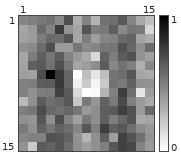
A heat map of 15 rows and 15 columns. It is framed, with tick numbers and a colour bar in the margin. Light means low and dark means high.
Upright stripes repeat 2 times across the table. The centre is the ninth with the lowest average. In the centre lies a patch that is lower than the rest.
